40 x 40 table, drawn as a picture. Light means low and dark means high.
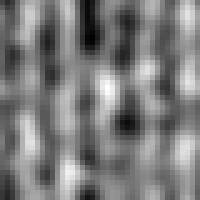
The ninth with the highest average is the top middle. Stripes running up and down repeat 5 times from left to right. There are no lone odd cells. On average the colour sits 50% of the way up the scale. The histogram is bell-shaped.
